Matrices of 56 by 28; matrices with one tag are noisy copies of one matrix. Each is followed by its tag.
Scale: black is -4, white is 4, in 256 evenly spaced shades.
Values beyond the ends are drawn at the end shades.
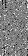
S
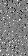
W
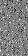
W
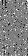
S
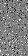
W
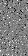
W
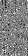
S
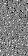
W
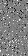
W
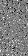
W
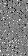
W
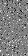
W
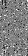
S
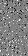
W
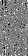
S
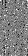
S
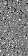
W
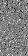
W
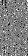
S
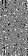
S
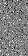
W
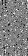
S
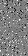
W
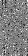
S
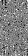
S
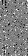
S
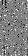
S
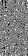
S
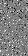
W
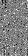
S
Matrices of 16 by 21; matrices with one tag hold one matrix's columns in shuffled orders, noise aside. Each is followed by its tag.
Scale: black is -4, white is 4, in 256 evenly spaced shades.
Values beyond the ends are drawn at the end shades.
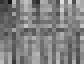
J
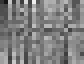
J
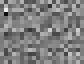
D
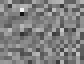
D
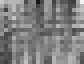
J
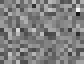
D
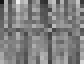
J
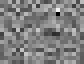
D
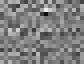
D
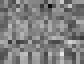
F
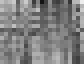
J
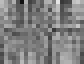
J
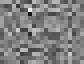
D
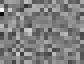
D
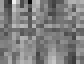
J
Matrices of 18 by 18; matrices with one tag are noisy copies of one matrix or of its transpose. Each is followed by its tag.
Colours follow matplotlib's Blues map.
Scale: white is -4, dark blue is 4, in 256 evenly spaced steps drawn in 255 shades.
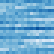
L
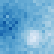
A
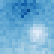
A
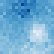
A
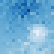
A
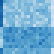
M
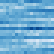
L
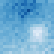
A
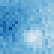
A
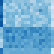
M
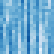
L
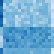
M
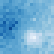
A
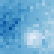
A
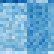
M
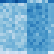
M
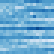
L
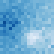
A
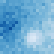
A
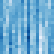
L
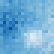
A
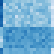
M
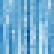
L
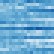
L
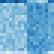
M
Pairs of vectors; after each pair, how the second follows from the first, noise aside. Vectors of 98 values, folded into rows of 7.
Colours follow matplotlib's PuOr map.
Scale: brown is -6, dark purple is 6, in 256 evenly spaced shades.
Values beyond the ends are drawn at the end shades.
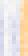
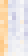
reversed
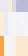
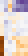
scaled up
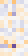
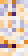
scaled up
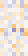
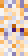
scaled up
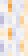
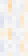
shrunk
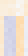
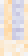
reversed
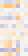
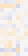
shrunk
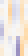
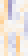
reversed
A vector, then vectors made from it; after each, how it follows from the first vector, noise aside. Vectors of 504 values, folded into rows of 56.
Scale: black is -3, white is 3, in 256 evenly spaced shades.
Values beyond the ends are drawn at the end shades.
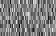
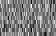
wrapped around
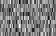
sign-scrambled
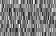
sign-scrambled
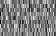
wrapped around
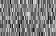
copied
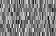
sign-scrambled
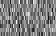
copied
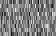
wrapped around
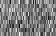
sign-scrambled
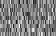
negated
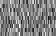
sign-scrambled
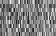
sign-scrambled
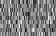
negated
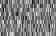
wrapped around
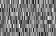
sign-scrambled
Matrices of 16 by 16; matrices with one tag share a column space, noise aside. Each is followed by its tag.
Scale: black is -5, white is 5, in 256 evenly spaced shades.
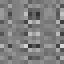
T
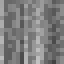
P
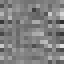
T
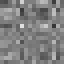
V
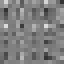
V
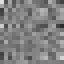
V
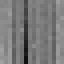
P
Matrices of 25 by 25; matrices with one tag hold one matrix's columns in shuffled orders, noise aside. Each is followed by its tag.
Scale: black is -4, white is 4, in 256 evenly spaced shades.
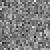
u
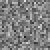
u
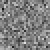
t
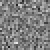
t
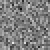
t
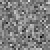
u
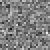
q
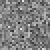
u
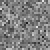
u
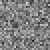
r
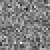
t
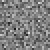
q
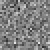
t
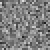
u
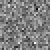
t
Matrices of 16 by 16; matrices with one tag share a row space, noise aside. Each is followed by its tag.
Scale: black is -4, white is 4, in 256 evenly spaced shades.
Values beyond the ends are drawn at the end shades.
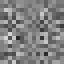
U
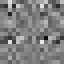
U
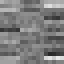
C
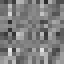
U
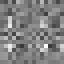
U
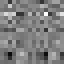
U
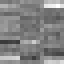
C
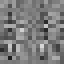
U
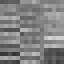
C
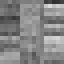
C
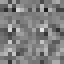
U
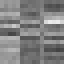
C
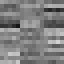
C
